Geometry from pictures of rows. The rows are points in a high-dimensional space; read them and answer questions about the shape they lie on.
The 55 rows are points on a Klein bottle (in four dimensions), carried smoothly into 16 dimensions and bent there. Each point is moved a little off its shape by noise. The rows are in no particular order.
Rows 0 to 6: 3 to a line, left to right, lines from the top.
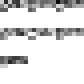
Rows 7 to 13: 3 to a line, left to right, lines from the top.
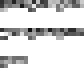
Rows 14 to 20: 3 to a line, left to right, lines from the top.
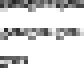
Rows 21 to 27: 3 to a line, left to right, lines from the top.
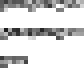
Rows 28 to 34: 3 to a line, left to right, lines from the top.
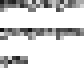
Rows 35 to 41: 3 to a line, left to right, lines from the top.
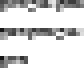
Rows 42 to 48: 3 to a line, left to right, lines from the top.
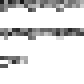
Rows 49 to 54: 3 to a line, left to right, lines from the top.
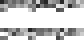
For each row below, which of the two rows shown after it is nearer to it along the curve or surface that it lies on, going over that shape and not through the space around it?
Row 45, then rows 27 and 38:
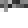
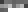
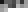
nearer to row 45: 38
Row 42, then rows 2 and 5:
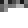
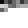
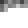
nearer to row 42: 2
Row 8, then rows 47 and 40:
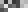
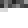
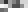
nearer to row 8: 40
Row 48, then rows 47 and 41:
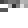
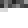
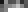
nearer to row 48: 41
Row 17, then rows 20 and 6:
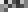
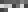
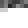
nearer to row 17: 6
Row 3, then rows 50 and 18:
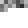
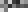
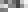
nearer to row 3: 18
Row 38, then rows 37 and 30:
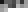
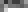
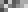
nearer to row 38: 37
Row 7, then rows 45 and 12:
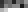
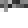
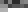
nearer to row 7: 45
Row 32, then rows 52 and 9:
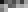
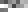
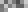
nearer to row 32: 52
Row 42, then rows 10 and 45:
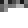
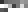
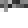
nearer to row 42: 10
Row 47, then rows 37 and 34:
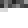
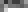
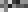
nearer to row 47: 34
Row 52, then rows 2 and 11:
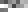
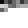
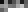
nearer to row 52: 2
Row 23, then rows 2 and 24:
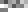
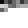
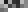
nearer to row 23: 2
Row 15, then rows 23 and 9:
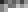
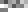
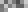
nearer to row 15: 23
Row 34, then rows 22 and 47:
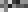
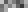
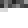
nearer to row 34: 47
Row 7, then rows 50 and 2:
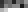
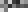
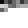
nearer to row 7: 50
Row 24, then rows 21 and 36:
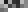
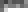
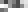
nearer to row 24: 21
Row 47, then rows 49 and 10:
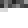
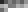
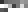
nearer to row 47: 49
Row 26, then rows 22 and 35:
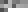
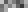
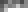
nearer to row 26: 35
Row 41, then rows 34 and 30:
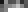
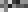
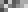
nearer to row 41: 30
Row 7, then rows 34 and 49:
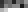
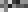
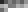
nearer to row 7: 34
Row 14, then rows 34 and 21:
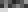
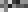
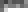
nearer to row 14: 34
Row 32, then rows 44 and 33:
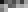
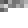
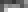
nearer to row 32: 44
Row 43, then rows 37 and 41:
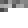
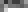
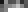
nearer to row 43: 41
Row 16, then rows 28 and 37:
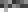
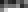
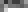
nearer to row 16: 28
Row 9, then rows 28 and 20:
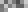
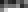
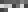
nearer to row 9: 28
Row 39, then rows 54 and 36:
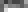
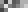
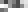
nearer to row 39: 54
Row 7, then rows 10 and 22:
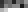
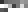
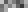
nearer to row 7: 22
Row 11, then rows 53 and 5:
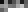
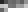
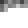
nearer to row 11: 53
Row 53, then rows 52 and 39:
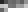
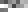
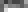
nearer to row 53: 52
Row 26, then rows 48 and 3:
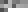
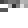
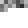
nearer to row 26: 48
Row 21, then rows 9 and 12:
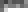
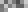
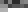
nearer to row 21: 12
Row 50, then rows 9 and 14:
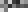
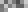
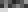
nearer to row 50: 14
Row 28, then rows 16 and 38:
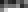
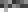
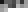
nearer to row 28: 16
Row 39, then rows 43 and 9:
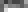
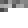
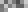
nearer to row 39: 9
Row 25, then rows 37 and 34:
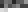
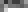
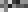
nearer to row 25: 34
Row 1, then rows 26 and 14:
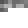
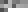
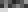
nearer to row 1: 26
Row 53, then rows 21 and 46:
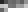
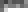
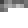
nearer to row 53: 46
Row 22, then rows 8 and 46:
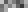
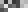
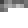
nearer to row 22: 8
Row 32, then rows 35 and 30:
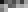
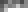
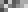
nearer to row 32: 35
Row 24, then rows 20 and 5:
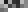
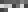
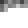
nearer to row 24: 5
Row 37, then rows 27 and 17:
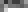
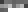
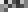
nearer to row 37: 17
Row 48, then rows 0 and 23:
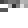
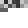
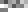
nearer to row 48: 23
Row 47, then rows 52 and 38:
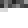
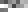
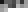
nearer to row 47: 38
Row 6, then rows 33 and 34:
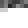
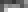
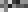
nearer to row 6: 34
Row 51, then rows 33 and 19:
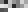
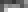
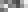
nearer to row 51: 19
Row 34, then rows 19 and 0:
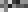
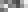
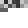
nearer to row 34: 0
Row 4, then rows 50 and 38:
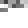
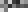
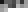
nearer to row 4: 38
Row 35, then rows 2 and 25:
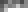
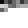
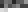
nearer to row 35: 2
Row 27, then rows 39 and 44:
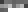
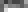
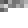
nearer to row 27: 44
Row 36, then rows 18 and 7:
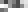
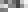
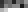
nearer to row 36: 18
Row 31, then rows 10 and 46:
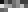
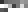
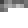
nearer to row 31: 10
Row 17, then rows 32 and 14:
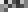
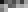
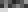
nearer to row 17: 14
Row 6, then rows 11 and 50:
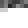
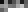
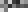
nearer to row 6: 50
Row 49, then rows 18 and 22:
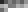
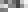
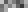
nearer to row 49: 18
